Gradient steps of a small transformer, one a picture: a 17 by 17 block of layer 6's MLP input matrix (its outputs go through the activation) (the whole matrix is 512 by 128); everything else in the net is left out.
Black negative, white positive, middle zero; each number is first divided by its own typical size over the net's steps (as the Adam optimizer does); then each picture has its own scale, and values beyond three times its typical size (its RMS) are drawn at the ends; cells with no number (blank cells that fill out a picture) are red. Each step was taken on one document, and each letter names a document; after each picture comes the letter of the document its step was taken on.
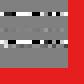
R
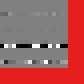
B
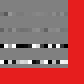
B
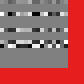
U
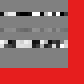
R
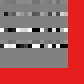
U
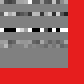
U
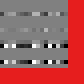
B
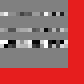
R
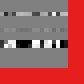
R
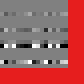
B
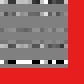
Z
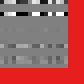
Z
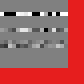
U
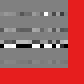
R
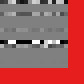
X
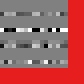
B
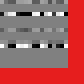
Z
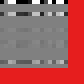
Z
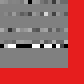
U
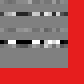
X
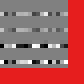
B
